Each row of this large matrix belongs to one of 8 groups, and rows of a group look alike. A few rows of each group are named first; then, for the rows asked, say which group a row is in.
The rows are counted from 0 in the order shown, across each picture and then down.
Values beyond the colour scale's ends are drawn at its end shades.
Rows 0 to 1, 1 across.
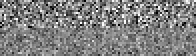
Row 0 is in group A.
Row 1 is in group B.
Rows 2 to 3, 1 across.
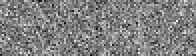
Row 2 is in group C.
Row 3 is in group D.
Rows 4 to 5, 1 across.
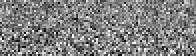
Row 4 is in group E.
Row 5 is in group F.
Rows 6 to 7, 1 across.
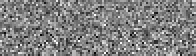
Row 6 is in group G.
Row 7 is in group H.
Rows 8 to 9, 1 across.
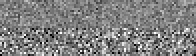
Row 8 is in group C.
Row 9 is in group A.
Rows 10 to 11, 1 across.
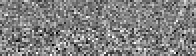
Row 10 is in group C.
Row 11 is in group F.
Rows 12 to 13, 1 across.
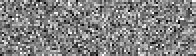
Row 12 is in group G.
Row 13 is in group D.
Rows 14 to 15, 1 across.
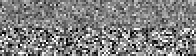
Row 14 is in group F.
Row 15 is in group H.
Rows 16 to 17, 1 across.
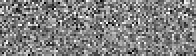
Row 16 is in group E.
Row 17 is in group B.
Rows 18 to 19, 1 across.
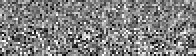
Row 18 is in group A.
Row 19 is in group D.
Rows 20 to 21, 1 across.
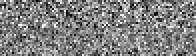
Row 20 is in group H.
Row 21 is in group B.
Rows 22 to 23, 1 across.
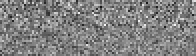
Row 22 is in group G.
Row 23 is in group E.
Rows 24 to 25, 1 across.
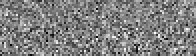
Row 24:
C
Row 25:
A
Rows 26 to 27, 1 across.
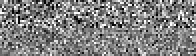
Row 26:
F
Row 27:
G
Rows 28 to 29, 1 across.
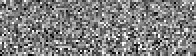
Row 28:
H
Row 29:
A
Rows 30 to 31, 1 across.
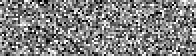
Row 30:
C
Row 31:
G
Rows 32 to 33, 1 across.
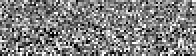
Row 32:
G
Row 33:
F
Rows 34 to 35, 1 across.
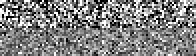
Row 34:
C
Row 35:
H
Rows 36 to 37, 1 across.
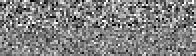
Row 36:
B
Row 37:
G
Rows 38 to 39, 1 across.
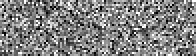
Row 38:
G
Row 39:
H
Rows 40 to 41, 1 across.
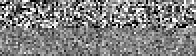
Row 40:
B
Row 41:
C
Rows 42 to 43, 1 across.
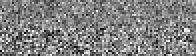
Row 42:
F
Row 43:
E
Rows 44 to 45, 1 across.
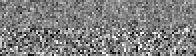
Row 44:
B
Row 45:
A
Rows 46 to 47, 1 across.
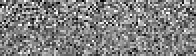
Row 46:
E
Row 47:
B
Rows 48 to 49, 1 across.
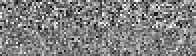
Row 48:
H
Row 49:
C
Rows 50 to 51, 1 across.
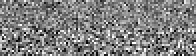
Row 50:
E
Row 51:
F
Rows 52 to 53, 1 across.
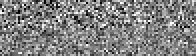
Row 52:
F
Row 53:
E
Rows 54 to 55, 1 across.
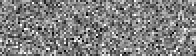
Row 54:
F
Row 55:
C
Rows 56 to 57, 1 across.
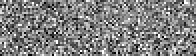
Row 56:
E
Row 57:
A
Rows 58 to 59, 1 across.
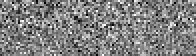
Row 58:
F
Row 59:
D
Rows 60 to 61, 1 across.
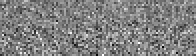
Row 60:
B
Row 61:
D
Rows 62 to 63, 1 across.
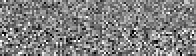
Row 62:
E
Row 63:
H
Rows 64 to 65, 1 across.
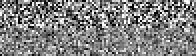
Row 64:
A
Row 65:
E
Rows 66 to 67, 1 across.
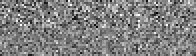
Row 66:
D
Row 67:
A
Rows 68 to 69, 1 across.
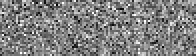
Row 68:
F
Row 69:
D
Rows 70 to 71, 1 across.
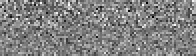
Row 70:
G
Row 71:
H
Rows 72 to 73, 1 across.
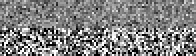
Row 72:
B
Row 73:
B
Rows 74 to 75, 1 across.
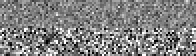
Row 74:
A
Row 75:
G
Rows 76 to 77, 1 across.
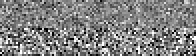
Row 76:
E
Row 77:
C
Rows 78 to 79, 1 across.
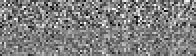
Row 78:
A
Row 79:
A
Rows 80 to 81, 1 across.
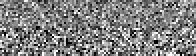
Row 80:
C
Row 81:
H
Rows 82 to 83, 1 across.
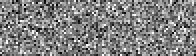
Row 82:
F
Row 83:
C
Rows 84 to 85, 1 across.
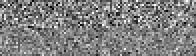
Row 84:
A
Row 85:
C
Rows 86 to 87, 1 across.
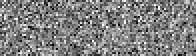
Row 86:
A
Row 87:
B
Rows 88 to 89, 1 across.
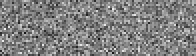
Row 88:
F
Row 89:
E
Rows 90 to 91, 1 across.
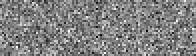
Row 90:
C
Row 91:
G
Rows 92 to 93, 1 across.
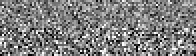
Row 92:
D
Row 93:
A
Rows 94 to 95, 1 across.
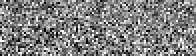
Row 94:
E
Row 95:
F
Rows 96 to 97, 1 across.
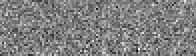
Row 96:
C
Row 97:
A
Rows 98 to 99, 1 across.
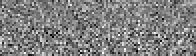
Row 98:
D
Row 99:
A
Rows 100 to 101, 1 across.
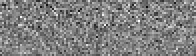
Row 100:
H
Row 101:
C
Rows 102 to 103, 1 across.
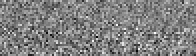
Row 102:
E
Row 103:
A
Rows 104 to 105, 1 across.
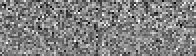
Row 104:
H
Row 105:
C
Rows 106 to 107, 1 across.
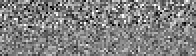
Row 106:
A
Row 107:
E
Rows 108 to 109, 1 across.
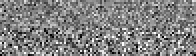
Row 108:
G
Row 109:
A
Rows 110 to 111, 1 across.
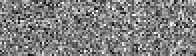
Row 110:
F
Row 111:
A
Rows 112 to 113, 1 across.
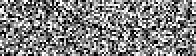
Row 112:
G
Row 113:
H
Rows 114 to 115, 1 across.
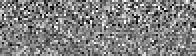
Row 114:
A
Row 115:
G
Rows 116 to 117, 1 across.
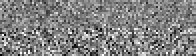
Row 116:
G
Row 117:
D
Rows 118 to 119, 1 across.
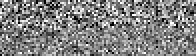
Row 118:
F
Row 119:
E
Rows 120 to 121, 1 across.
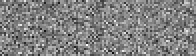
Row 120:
E
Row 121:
E
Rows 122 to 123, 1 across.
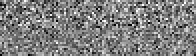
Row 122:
B
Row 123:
A
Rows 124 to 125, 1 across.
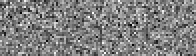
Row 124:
B
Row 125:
H
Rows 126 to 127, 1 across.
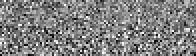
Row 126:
E
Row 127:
A
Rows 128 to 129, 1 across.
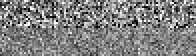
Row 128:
B
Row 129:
D
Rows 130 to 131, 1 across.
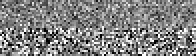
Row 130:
D
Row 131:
G
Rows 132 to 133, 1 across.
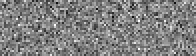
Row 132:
H
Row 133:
F
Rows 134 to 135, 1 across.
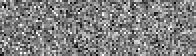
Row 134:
H
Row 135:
D
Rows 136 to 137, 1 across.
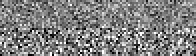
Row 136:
D
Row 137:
A
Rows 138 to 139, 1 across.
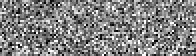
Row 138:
F
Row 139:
G
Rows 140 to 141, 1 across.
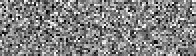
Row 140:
G
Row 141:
H
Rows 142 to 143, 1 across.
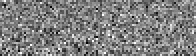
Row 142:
H
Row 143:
F
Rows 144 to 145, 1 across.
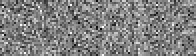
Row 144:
D
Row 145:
D
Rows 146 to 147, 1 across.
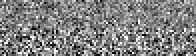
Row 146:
E
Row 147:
B
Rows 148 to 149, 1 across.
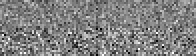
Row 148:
C
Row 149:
D
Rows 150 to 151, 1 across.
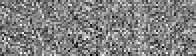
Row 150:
D
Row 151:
D
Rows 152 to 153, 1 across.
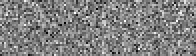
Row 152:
C
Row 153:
A
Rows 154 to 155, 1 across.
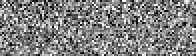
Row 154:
A
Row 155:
G
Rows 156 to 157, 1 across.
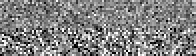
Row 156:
G
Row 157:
D
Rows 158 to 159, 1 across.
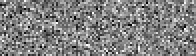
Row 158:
B
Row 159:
E
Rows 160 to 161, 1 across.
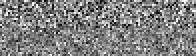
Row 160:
C
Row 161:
F
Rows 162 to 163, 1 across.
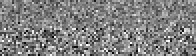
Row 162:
F
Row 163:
E
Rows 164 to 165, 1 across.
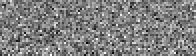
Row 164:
H
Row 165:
F
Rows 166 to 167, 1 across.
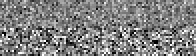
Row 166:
B
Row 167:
H
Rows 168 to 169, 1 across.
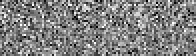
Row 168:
D
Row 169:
B
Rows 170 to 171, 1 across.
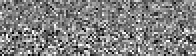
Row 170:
H
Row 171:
E
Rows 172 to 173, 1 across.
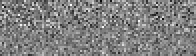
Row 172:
D
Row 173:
A
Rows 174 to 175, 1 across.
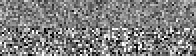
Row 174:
C
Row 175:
A
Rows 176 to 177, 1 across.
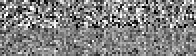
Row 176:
B
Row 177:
B
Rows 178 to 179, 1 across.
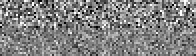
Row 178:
C
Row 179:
D
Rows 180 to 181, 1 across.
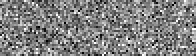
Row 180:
C
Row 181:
G
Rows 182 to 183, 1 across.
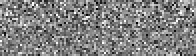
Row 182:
C
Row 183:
H
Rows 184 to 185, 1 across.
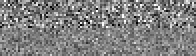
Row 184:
A
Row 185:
F
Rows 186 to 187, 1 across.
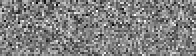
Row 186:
F
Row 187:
G
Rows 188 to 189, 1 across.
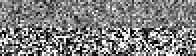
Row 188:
F
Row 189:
H
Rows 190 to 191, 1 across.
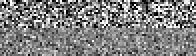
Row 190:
H
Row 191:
B
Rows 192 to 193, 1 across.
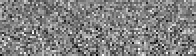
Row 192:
G
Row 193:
D
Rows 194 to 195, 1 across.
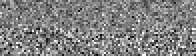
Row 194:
H
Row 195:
G
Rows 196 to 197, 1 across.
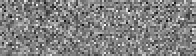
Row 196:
G
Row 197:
G
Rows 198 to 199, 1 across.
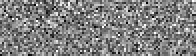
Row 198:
G
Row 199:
A
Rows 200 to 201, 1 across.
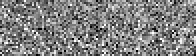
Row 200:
D
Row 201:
C
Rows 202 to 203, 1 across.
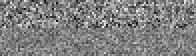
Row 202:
B
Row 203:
F
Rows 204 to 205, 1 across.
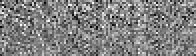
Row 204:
D
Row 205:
D
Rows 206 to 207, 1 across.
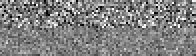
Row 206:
G
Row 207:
C
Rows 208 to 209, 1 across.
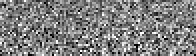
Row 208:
H
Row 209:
A
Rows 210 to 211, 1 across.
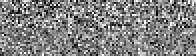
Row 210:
F
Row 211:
D
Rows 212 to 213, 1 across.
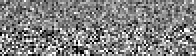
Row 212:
B
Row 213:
E
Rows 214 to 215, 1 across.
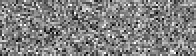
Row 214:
D
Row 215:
F
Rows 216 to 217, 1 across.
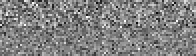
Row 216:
C
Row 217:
H
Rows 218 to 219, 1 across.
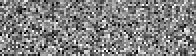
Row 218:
B
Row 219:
E
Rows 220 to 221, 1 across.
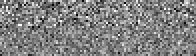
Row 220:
E
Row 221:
A
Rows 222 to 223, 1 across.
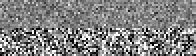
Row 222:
G
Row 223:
D
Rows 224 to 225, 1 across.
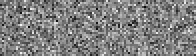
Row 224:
B
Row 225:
D
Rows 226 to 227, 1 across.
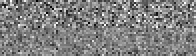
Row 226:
H
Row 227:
B
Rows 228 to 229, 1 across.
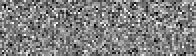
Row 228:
H
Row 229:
B
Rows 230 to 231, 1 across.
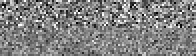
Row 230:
H
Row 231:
G
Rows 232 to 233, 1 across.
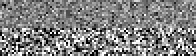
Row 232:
H
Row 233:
F
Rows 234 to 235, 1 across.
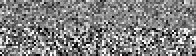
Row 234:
E
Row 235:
C
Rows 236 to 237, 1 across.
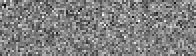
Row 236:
H
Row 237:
F
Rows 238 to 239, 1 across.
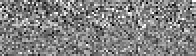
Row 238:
G
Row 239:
E
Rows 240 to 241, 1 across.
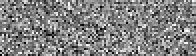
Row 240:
G
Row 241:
E
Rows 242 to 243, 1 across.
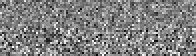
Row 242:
H
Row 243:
G
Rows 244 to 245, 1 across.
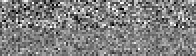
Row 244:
F
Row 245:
F
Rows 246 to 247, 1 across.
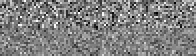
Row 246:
H
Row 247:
D
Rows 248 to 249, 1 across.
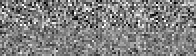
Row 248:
D
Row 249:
B
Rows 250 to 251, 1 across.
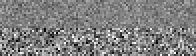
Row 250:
E
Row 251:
F
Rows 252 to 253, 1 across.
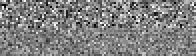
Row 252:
H
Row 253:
G
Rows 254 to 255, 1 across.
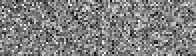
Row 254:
D
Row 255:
H
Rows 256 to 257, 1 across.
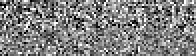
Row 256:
B
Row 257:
E
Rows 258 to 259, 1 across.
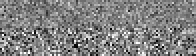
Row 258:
G
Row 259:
D
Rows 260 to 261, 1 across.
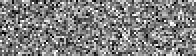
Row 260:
F
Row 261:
H
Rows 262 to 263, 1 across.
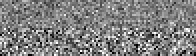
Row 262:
F
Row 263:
A
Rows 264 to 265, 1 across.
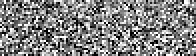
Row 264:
E
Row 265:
H
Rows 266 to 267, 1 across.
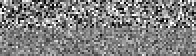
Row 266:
F
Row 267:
G
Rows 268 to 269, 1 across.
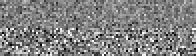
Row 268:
B
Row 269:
G
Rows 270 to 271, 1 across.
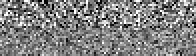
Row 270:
C
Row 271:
H
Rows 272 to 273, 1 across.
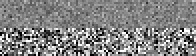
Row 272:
G
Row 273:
E
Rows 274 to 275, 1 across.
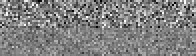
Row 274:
C
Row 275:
G
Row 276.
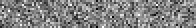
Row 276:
D
